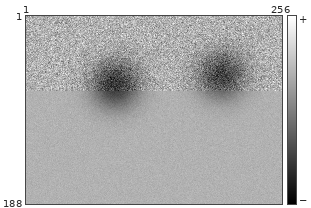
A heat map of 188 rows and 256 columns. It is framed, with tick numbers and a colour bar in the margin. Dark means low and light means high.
Mirror symmetry: none. Odd rows or columns: none. Histogram: skewed, a long tail of low values. Dips: two. Seam: horizontal, 40% of the way down, the bottom part calmer.
